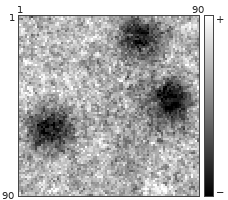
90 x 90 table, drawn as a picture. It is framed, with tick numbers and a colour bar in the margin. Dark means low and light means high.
Dips: three. Odd rows or columns: none. Mirror symmetry: none. Ninth with the lowest average: middle right.
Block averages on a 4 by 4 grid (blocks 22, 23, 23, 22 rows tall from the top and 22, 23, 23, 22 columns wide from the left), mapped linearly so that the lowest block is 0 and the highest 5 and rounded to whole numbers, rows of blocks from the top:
5504
5531
0332
4445
